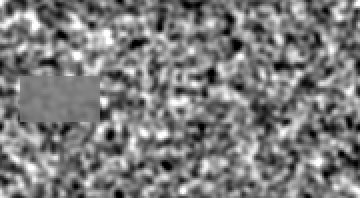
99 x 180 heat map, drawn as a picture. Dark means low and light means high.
Odd patch: calmer, in the middle left. Slope: none. Grain: blotchy. Average level on the scale: 50%. Mirror symmetry: none. Seam: none. Calmest part: middle left.
